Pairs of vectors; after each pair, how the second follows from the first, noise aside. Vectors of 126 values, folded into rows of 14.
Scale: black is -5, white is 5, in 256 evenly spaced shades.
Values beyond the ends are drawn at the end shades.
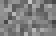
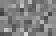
reversed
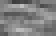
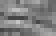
wrapped around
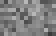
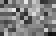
scaled up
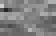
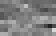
reversed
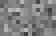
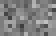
wrapped around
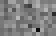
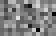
scaled up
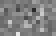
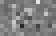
reversed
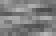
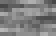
wrapped around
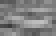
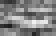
scaled up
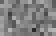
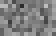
reversed
